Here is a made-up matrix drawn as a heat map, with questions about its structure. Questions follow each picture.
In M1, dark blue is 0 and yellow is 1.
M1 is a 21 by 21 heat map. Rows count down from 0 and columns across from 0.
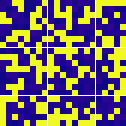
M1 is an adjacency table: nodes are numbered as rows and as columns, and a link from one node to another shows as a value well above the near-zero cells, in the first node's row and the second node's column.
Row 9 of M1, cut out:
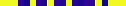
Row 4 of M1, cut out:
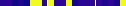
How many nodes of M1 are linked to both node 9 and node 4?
4
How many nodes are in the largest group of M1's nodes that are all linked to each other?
5
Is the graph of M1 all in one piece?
yes
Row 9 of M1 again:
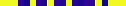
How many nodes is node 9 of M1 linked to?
10
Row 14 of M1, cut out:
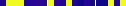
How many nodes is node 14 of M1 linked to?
7
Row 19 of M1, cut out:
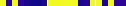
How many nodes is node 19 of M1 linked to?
10
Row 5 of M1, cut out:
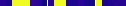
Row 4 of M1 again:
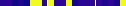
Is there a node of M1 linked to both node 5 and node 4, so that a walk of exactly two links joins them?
no
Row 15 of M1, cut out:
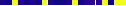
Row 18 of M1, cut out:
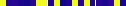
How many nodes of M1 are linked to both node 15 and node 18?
3
